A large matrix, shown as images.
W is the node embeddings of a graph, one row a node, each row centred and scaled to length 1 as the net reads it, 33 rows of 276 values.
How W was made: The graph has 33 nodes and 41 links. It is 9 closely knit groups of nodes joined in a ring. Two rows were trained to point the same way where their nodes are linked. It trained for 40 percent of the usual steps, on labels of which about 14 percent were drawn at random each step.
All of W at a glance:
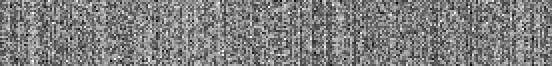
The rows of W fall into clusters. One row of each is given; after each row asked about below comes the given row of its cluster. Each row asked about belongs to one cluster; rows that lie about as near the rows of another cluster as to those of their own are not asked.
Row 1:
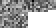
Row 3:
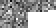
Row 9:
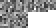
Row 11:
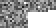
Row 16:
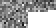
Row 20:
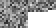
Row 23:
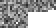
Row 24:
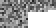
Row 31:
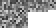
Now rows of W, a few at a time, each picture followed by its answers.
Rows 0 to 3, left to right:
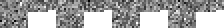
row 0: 23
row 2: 11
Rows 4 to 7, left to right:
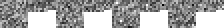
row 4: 16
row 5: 24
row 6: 1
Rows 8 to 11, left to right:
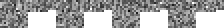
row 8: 9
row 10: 31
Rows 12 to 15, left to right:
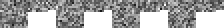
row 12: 3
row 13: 1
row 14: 16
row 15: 20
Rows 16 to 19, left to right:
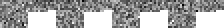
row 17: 31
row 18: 24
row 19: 9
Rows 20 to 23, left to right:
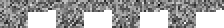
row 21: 23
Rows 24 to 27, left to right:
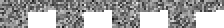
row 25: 11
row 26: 11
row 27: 16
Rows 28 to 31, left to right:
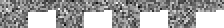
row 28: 20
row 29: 20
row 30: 24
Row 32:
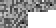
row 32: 23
